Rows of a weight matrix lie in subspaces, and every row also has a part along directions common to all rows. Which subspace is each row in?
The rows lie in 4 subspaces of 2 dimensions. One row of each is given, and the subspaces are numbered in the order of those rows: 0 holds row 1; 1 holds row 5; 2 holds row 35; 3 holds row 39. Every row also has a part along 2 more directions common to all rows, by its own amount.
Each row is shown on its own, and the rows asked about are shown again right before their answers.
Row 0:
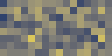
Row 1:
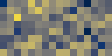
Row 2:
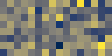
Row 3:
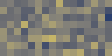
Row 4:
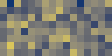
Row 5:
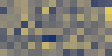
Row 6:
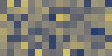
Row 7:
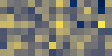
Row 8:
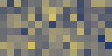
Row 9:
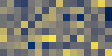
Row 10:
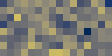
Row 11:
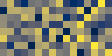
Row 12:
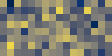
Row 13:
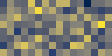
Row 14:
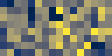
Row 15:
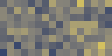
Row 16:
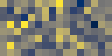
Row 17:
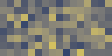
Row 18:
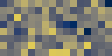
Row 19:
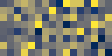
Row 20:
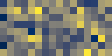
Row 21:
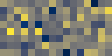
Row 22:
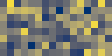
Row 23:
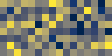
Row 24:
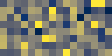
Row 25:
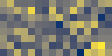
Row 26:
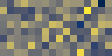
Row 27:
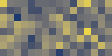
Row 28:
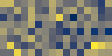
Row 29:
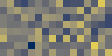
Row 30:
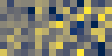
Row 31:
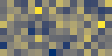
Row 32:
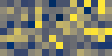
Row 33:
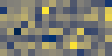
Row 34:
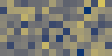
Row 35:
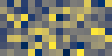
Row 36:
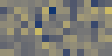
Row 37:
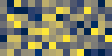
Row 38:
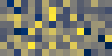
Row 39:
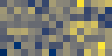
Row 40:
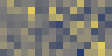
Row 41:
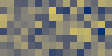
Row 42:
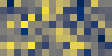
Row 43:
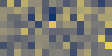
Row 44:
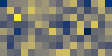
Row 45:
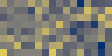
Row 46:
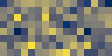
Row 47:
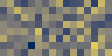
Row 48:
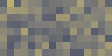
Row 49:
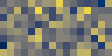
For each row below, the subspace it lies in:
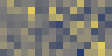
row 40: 3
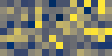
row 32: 3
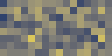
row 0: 0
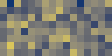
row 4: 2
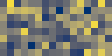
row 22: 2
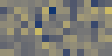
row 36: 1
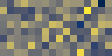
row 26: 1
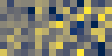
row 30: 3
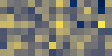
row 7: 0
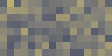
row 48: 2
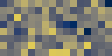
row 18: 0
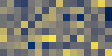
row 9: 1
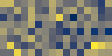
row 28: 3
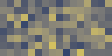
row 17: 2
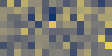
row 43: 2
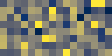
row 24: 1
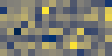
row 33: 1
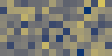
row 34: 1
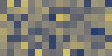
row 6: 2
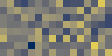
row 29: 1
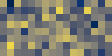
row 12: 2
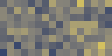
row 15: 3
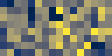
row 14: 3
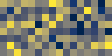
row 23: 3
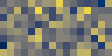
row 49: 0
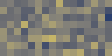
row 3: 1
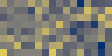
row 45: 3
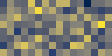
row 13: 0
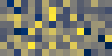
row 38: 2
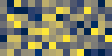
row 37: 2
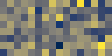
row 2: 3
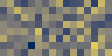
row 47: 1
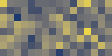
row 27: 0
